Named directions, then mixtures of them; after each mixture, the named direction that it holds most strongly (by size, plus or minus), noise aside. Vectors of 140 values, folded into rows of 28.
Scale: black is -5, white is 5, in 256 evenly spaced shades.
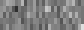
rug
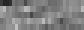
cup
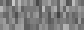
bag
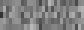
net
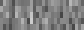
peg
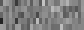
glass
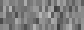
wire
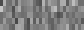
bag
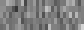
rug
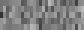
net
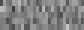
bag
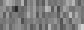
rug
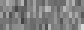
rug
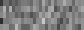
wire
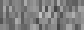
wire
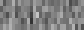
peg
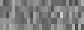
peg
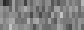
wire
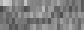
cup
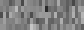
net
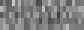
bag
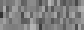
net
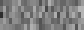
net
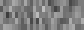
peg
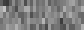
cup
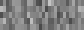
net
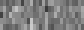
net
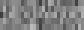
net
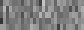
wire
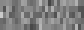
net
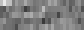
cup
